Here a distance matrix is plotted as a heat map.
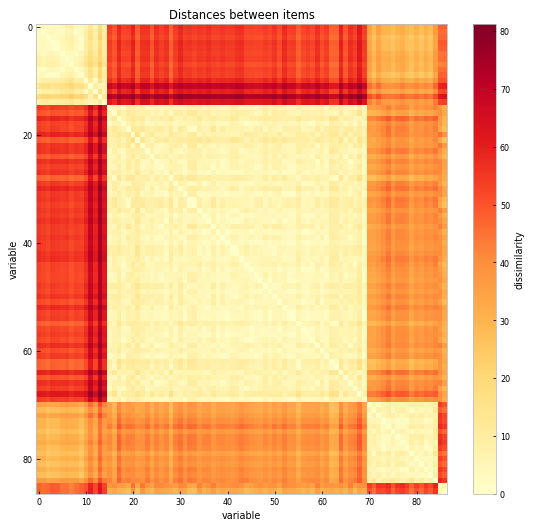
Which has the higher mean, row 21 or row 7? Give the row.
7
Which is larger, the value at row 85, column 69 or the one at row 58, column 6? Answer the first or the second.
the second
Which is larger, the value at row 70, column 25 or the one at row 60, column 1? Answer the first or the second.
the second
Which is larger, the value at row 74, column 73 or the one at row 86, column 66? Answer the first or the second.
the second
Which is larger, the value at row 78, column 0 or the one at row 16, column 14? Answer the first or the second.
the second
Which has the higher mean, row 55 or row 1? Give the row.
1
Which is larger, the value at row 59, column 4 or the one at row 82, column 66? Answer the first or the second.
the first
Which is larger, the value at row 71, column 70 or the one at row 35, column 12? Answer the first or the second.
the second
